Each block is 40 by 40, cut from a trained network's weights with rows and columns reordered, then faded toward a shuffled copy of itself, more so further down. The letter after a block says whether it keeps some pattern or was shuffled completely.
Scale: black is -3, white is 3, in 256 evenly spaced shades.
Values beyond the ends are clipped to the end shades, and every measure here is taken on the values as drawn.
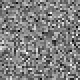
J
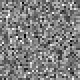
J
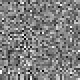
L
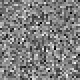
J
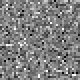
J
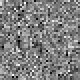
L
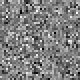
L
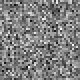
J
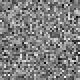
J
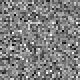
J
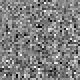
L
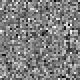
L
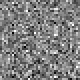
L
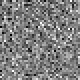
L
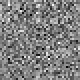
L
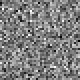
J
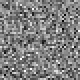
L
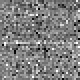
L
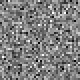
J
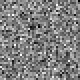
J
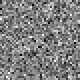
J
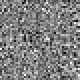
L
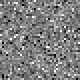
J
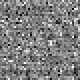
L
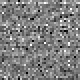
L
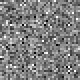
L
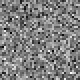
J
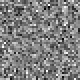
L
